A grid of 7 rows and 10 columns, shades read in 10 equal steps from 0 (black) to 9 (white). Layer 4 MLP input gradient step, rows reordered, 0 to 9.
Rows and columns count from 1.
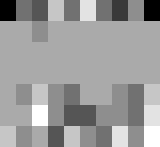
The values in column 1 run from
0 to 7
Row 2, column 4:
6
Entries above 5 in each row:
2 9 10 10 5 4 5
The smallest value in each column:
0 4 3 3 3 3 4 2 4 0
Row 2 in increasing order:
5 6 6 6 6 6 6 6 6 6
